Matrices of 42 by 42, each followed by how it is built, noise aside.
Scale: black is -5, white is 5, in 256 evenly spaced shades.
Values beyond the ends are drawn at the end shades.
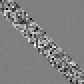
banded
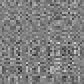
low rank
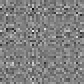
low rank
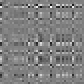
low rank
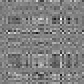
low rank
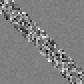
banded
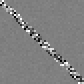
banded
